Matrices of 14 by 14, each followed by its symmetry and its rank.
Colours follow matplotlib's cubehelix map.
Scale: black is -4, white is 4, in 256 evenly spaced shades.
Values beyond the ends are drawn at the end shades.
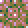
symmetric, rank three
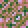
symmetric, full rank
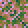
symmetric, full rank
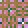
symmetric, rank three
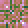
symmetric, rank three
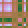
symmetric, rank one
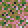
symmetric, full rank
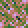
symmetric, full rank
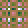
symmetric, rank one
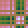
symmetric, rank one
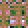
neither, rank two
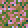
neither, full rank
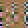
neither, rank two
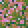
symmetric, full rank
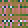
neither, rank two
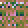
neither, rank two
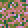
neither, full rank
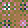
symmetric, rank two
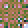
symmetric, rank two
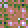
symmetric, rank three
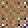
symmetric, rank two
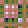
symmetric, rank one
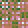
symmetric, rank two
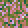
neither, full rank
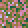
neither, full rank
